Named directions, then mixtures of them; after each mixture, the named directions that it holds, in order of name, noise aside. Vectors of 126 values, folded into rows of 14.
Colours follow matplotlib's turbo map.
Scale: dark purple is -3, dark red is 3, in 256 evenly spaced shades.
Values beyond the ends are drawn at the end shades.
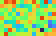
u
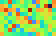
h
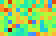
h, u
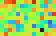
u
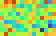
u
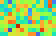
h, u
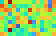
h, u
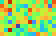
h, u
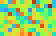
h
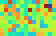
h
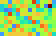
h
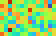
h, u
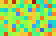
h, u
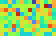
h, u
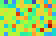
h, u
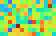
h, u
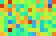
h, u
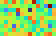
h, u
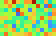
h, u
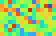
h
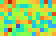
h, u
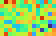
u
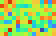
h, u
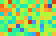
h, u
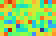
h, u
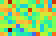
h, u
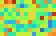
u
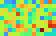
u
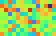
h
